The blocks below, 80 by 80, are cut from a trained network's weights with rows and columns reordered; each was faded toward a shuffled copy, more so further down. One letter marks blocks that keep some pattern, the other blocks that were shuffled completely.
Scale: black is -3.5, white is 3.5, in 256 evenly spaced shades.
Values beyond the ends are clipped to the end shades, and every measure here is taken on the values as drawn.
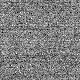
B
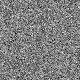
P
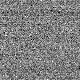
B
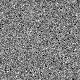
P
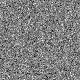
P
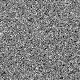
P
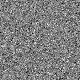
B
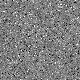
P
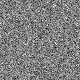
P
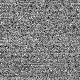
B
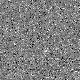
B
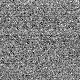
B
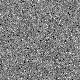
P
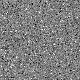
P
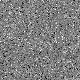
P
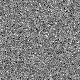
P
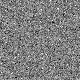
P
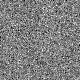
P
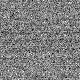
B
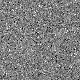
B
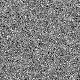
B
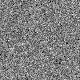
P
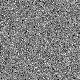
P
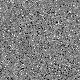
P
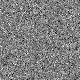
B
